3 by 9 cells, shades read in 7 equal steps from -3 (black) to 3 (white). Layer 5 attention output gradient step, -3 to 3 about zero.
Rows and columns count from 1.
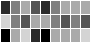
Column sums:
-3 1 2 -2 -4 1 1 2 2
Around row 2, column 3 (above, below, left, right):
1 2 0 1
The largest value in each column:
2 1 2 1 1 1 1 1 2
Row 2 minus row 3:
5 -1 -3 3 4 -1 -2 -1 -3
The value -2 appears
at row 1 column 1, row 1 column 5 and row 3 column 4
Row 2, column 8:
0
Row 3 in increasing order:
-3 -3 -2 1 1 1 1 2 2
